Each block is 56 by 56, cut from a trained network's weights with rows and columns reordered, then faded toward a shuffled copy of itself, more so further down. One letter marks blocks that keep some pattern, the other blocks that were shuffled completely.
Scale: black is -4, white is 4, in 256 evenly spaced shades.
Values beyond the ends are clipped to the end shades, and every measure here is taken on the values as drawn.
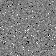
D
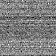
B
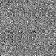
B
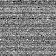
B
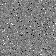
D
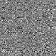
B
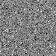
D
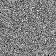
D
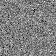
D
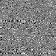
B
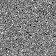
D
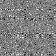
B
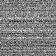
B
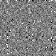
B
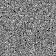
D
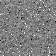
D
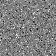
D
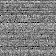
B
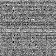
B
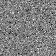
D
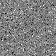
D
